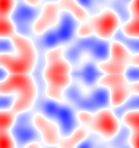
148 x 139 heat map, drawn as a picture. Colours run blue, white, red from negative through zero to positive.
Mirror symmetry: top to bottom. Grain: smooth. Odd rows or columns: none. Histogram: bell-shaped.
